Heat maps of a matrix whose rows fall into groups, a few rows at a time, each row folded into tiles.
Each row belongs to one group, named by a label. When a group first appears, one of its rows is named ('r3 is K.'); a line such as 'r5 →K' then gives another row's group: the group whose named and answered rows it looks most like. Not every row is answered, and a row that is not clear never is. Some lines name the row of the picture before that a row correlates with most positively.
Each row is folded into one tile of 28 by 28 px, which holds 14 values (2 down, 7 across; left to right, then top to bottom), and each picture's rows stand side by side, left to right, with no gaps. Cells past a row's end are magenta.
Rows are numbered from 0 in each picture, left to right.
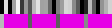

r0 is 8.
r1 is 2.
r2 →2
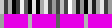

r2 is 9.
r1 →8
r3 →8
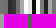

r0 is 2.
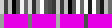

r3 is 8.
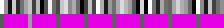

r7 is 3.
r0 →3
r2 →2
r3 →9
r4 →2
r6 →2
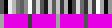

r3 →9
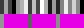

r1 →9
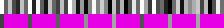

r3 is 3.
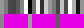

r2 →9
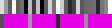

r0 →3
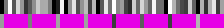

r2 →8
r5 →3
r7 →8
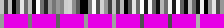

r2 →2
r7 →8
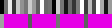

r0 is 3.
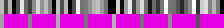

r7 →2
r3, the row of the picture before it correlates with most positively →1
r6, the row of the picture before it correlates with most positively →2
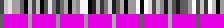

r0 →2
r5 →2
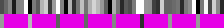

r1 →8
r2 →3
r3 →2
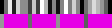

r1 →9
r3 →2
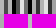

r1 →8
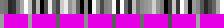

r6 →9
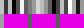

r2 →9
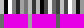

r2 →9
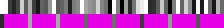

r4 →3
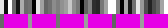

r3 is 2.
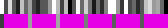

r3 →3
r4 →3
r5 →2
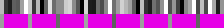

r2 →2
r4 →2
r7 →9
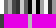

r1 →8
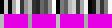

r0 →8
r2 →8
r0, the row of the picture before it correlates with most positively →1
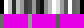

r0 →2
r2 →3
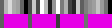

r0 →2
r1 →9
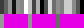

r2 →2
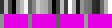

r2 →9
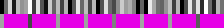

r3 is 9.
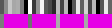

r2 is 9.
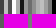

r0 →9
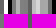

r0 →8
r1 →2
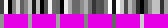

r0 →8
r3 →3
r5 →8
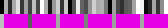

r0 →8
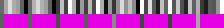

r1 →2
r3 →9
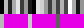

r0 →8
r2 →9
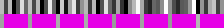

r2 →8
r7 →8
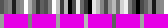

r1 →3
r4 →2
